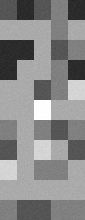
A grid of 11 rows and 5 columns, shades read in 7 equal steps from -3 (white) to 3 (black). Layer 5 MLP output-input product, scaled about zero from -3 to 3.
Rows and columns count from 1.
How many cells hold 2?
6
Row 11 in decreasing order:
1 1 0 0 0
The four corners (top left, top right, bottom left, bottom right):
1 2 0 0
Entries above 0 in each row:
4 0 3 2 1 0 1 2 0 0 2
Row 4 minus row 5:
3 0 -2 0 4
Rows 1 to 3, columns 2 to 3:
2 1 / -1 -1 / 2 -1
